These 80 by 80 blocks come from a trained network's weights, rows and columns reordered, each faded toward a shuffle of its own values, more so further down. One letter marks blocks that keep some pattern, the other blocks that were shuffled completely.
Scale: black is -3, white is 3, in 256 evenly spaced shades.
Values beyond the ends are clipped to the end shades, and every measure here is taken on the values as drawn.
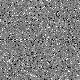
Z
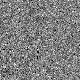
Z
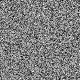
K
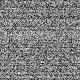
Z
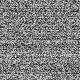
Z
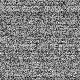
Z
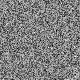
K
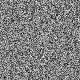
K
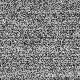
Z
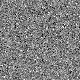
Z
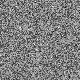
K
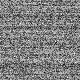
Z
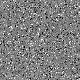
Z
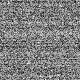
Z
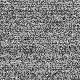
Z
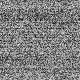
Z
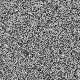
K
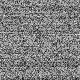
Z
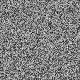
K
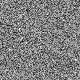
K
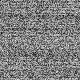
Z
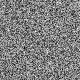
K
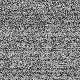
Z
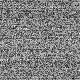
Z
